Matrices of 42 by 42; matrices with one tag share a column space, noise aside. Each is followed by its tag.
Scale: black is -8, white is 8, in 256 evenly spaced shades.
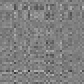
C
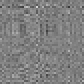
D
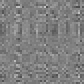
D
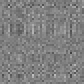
D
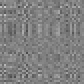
D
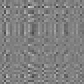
D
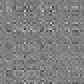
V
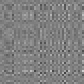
C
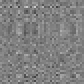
D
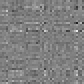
V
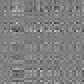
V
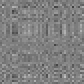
D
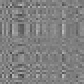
D
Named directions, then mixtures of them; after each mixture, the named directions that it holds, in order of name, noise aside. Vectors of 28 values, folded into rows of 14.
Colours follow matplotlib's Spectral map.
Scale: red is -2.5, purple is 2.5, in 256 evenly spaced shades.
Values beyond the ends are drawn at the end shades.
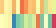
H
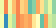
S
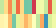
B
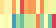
H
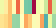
B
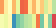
H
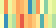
S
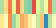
B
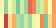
S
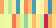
B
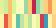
B, S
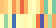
H, S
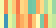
S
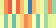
B, S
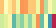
H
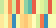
B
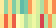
H, S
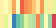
H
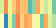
S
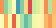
B, S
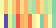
S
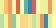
B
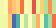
B, H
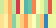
B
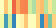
H, S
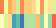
H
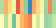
B, S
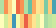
B, S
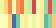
B, H
